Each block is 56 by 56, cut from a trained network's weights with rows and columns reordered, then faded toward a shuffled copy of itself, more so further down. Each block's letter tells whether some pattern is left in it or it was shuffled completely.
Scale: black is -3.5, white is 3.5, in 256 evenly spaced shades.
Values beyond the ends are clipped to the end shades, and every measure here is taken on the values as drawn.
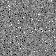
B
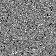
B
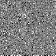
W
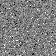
B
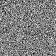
B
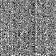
W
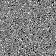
B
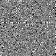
W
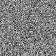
W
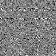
W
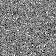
B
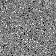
B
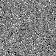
B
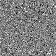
B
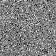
B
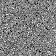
B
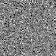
W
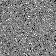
B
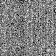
W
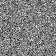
B
